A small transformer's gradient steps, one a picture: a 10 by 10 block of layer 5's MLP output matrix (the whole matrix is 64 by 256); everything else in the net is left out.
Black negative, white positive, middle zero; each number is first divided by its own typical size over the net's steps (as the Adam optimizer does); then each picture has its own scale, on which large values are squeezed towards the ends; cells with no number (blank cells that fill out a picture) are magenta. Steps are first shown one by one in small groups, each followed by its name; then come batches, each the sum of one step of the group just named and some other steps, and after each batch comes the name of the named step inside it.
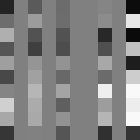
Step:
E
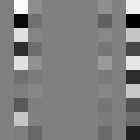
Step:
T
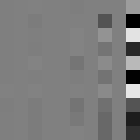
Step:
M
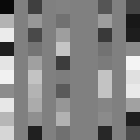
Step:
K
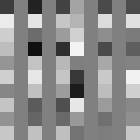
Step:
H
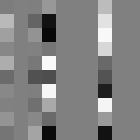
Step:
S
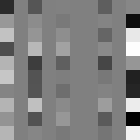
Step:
K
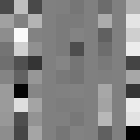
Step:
E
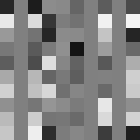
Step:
S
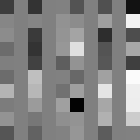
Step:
E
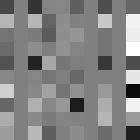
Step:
S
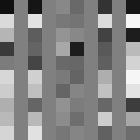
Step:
K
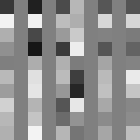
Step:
H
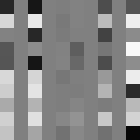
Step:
K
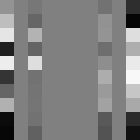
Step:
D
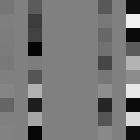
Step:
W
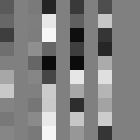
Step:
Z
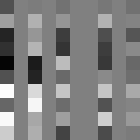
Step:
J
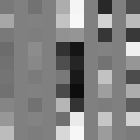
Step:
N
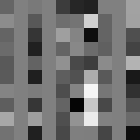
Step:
W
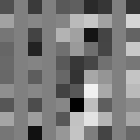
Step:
N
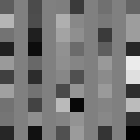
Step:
D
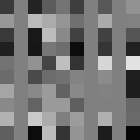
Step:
Z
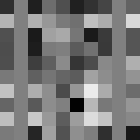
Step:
Z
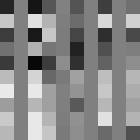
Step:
Z
